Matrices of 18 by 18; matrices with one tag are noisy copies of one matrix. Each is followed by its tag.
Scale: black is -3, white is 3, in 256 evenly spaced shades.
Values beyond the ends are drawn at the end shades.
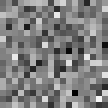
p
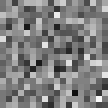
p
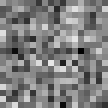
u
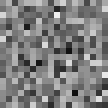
p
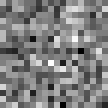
u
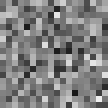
p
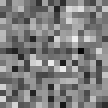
u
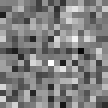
u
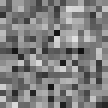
u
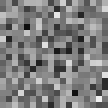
p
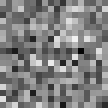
u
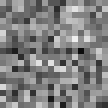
u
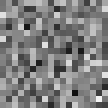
p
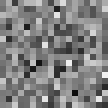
p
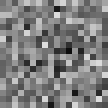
p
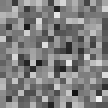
p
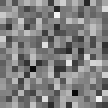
p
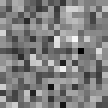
u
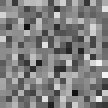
p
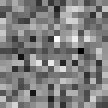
u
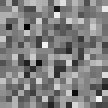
p
